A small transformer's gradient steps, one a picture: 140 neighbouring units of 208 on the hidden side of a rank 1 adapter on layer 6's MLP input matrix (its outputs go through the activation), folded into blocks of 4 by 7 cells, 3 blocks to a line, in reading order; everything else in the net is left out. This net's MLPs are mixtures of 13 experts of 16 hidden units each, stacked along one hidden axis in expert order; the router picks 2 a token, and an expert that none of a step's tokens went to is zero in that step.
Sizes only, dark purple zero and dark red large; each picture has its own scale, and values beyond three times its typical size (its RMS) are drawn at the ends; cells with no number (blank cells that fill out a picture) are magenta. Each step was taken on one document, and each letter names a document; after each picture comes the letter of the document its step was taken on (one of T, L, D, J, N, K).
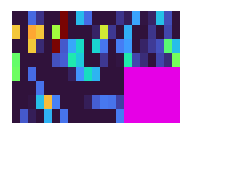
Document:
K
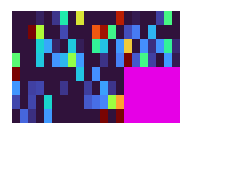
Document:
K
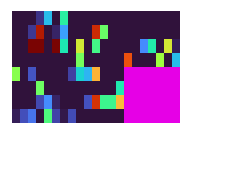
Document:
K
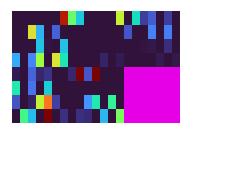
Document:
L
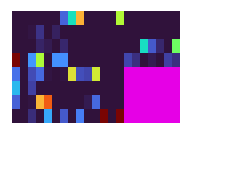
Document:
L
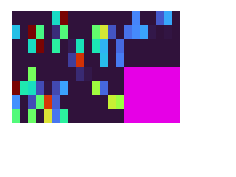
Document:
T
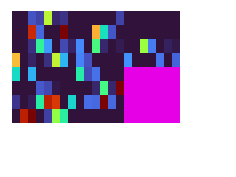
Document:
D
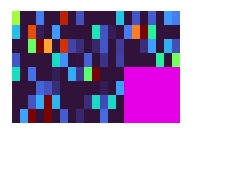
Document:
D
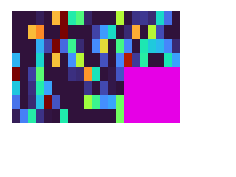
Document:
K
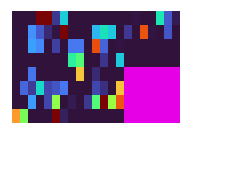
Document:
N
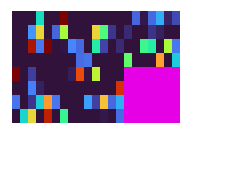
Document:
D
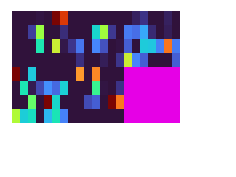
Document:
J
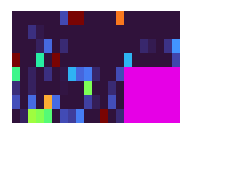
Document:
L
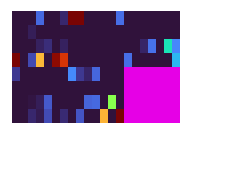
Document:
L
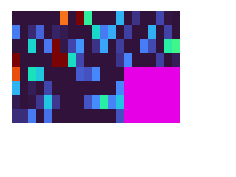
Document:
K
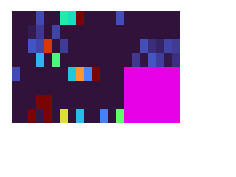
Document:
L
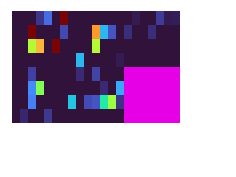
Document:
N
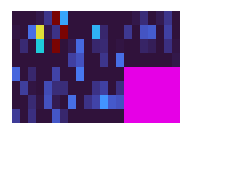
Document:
T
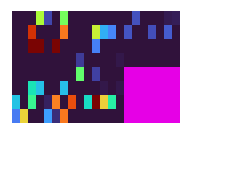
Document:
N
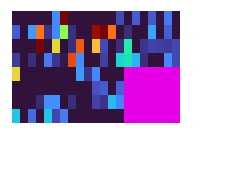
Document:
T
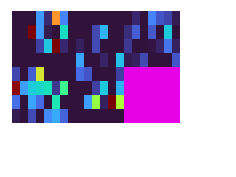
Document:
N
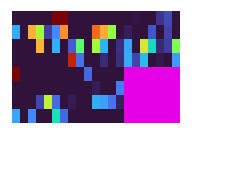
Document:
T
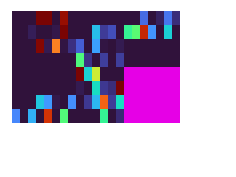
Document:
N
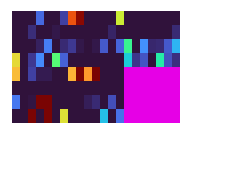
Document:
L
